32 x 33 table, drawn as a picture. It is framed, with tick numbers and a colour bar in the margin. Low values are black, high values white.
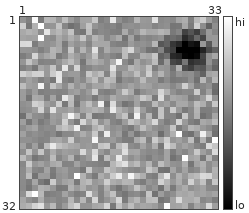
Histogram: heavy tails on both sides. Odd rows or columns: none. Stripes: none. Mirror symmetry: none. Ninth with the lowest average: top right. Dips: one, in the top right.
